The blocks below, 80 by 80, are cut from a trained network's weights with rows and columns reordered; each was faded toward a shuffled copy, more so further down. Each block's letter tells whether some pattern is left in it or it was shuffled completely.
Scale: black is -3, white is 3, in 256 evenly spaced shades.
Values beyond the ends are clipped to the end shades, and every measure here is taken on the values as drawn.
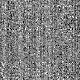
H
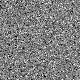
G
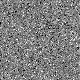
G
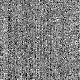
H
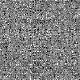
H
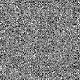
H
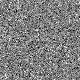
G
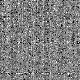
H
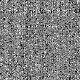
H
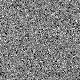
G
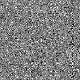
H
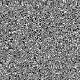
H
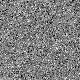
G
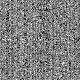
H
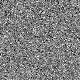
G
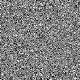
H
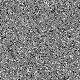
G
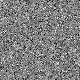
G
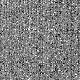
H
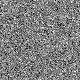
G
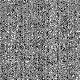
H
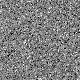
G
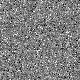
G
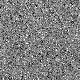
G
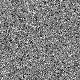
G
